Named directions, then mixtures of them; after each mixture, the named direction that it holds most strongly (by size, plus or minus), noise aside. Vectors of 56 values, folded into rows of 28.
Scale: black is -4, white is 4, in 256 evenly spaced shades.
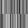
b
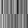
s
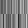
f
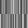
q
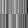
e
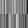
e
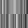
e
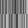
e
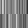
e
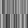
b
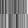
e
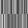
s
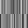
q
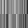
e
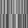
e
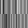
b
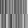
e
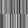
b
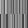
q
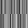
b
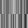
q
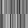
b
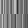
s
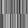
b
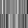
e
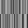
q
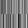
f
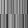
e
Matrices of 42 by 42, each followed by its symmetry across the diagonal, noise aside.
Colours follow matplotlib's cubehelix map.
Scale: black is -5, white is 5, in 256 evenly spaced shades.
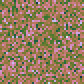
neither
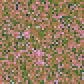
neither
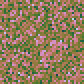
symmetric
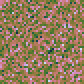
symmetric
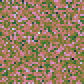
neither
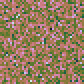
neither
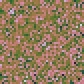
symmetric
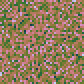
symmetric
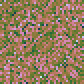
symmetric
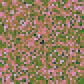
symmetric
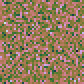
neither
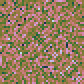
symmetric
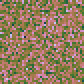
neither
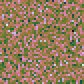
neither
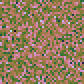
neither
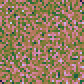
symmetric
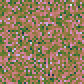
neither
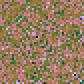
symmetric
